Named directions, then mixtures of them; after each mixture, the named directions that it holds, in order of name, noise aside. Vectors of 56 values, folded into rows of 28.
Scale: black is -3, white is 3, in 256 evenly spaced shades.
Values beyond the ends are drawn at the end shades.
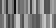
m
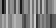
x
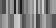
m, x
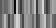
m, x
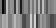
x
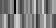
m, x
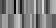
m, x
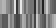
m, x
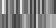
x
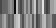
m, x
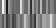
m, x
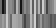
x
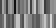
m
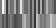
x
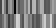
m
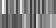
x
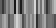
m, x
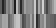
m, x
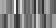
m, x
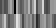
m, x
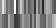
m, x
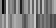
x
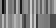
x
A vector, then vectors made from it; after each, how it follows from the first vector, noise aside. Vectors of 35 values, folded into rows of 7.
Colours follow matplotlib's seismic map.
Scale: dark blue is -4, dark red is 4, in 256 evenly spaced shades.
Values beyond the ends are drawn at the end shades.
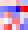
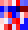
scaled up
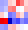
reversed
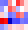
reversed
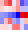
wrapped around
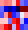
scaled up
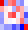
wrapped around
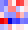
reversed
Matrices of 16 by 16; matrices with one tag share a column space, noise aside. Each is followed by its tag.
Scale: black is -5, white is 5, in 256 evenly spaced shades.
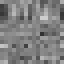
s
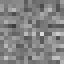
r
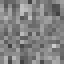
s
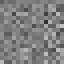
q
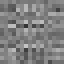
q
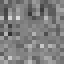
s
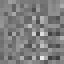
r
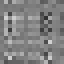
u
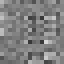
u
